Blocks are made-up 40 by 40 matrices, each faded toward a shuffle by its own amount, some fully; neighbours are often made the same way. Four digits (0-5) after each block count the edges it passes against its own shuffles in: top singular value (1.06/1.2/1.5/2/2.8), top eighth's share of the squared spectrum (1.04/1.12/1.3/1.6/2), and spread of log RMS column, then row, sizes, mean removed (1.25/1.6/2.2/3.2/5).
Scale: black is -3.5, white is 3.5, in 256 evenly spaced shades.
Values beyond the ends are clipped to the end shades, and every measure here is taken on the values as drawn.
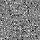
3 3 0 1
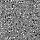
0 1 1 0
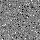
0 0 0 0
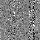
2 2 3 0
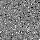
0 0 0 0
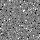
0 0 0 0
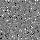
0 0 0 0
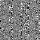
1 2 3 0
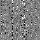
2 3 3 0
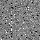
2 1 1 0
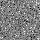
1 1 0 0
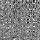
3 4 2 2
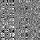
4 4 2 2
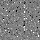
2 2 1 0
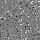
1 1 0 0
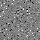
2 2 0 0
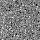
0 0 0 0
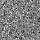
0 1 1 0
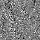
1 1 2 0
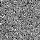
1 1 1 0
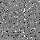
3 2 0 0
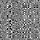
4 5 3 2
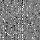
3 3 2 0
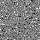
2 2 0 0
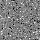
1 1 0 0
